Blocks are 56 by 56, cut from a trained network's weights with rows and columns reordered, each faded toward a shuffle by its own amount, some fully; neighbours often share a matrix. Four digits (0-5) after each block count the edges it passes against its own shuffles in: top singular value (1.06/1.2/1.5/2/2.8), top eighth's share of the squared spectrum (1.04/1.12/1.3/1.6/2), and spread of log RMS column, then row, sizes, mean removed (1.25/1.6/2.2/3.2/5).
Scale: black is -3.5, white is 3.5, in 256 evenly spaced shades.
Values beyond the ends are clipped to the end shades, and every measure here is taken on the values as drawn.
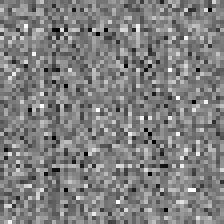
2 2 0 1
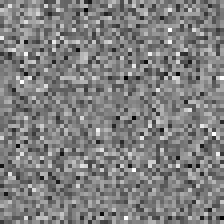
2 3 0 2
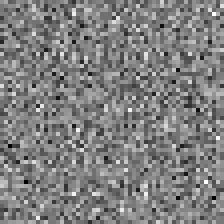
3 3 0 1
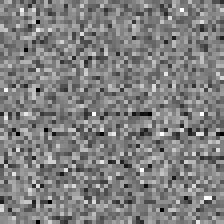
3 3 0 2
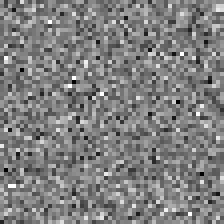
0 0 0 0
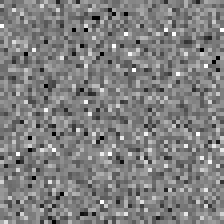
0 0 0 0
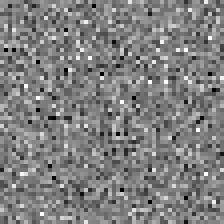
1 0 0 0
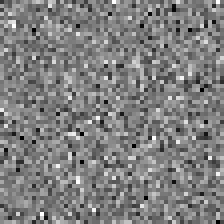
1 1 0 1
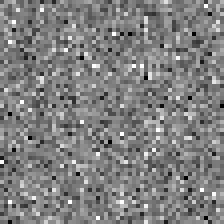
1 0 0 0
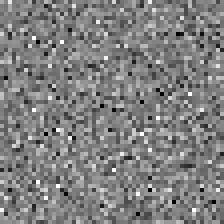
1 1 0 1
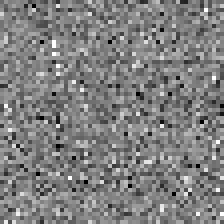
1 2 1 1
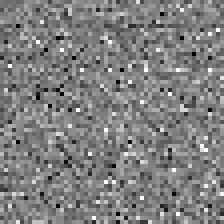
1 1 0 1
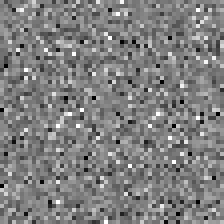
0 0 0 0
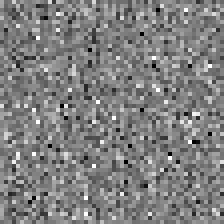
1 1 0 1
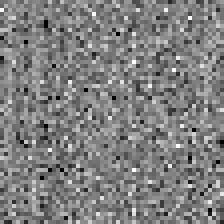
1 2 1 0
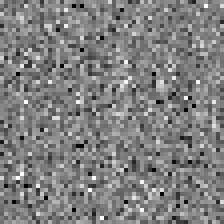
1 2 0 0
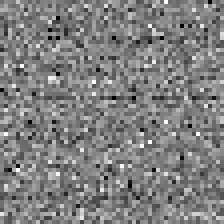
1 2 0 0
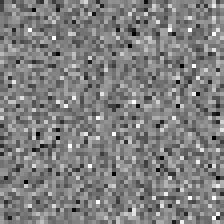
0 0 1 0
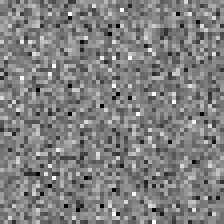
1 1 0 0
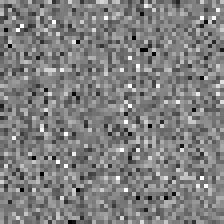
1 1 0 1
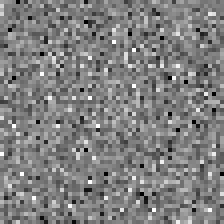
0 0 0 0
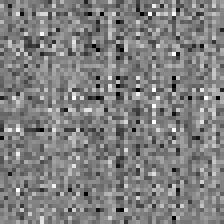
3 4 2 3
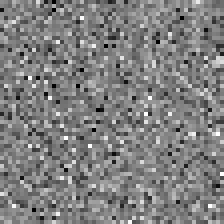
0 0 0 0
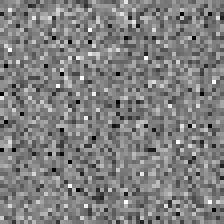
0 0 0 0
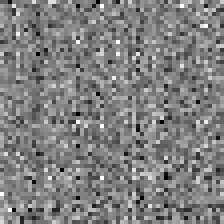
2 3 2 2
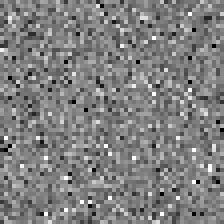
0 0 0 0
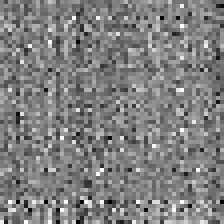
3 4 1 3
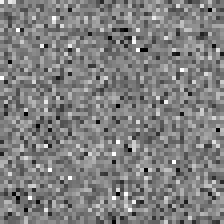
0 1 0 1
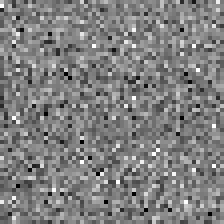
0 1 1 0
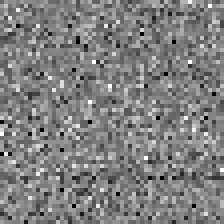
1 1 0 1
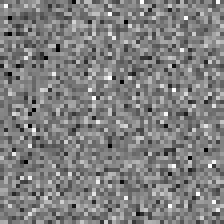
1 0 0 0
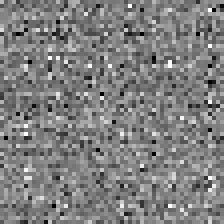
2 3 2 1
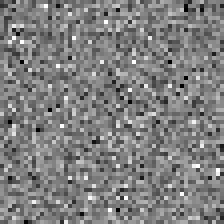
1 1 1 0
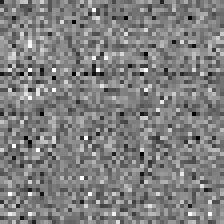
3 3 2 2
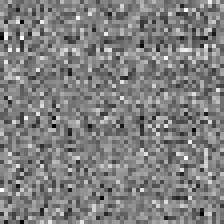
2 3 2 1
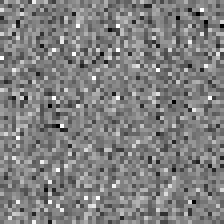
0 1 0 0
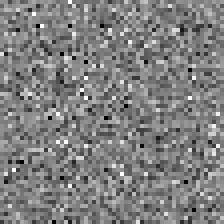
1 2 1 0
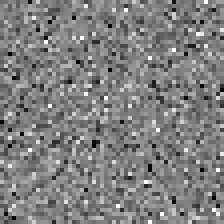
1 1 0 0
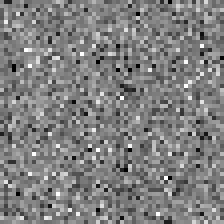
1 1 0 0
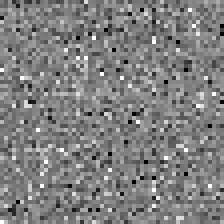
1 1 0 0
